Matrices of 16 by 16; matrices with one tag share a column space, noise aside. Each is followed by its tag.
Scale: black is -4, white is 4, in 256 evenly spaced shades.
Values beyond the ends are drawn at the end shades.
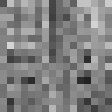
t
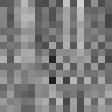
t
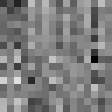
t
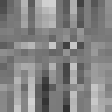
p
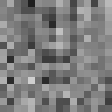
t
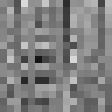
t
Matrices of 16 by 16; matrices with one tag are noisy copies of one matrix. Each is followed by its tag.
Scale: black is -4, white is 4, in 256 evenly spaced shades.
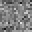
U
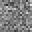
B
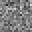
B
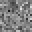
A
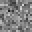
A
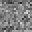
U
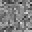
U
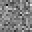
B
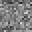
U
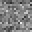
U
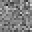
B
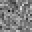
A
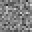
B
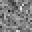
A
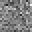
B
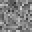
A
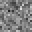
A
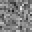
A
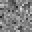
A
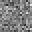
B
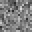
A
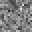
A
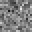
A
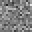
B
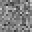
B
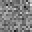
B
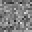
U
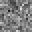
A
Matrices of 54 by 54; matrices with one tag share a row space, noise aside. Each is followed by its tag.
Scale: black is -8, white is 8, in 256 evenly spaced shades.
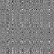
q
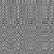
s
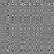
q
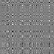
q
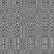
s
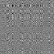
q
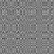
s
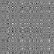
q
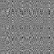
q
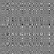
q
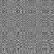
s
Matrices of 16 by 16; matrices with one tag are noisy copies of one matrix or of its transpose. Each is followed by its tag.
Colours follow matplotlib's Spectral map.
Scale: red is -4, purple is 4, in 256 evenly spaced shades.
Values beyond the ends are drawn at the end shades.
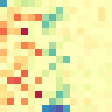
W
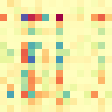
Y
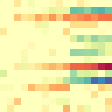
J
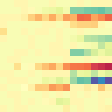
J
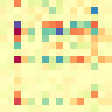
Y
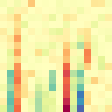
J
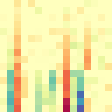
J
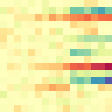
J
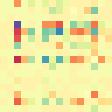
Y
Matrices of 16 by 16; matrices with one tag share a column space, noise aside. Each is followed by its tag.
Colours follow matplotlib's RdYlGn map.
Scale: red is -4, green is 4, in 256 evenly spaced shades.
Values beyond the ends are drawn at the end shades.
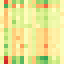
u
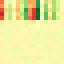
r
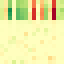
r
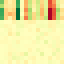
r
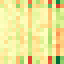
u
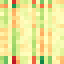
u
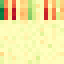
r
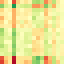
u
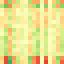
u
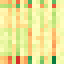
u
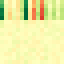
r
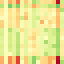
u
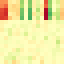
r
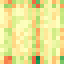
u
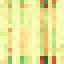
u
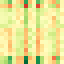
u
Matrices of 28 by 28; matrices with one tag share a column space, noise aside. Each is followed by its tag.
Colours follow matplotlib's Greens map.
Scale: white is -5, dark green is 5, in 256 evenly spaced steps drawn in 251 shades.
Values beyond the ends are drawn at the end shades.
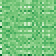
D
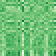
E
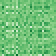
D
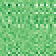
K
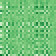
D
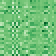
D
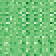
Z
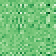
K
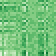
E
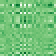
K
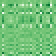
K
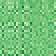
D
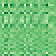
K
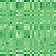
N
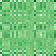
N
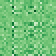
D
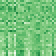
E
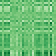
E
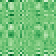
N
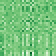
E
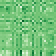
E
